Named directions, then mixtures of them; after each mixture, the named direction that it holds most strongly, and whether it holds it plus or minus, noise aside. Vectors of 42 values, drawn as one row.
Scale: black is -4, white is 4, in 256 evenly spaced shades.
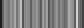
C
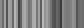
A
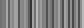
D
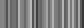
D, minus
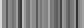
C, minus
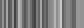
A, minus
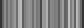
C, plus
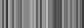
A, plus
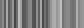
A, minus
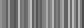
D, minus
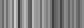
A, plus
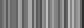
D, minus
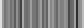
C, minus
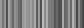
A, plus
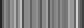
C, plus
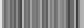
C, minus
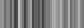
A, minus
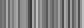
D, plus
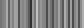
D, plus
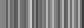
D, minus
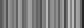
D, minus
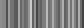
D, minus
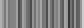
D, plus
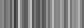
D, minus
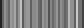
C, plus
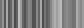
A, minus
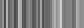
A, minus
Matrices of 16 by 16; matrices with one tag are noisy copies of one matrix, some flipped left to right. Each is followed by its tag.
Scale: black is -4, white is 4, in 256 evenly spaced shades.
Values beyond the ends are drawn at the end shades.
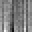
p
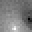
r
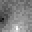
r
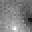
r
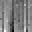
p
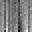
p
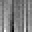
p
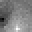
r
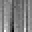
p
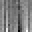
p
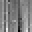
p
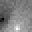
r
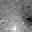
r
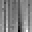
p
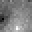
r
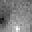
r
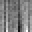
p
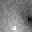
r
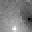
r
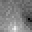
r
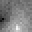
r
